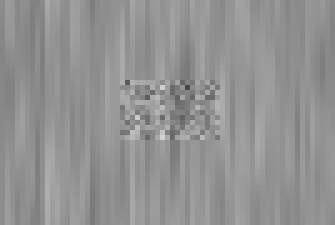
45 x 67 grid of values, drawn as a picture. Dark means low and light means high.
Grain: streaks running down. Odd patch: rougher, in the centre. Roughest part: centre. Histogram: heavy tails on both sides.
